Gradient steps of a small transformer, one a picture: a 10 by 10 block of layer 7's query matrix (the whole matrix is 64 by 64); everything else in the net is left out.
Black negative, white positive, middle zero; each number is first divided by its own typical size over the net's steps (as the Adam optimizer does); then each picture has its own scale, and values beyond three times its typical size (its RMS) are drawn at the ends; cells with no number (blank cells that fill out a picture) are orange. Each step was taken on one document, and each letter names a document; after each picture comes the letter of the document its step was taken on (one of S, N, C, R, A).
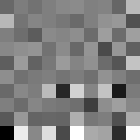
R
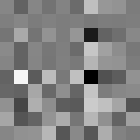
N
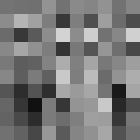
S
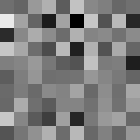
R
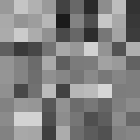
S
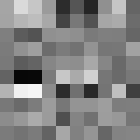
S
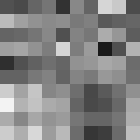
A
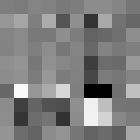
N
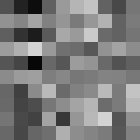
S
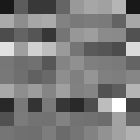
A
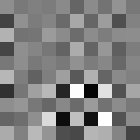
R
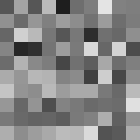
A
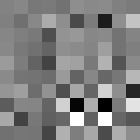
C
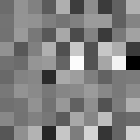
C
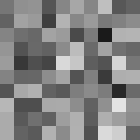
C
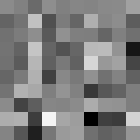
N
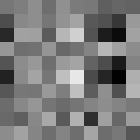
R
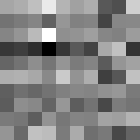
A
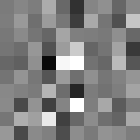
C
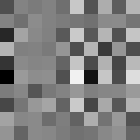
R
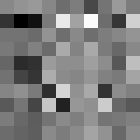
S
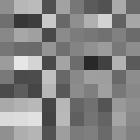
S
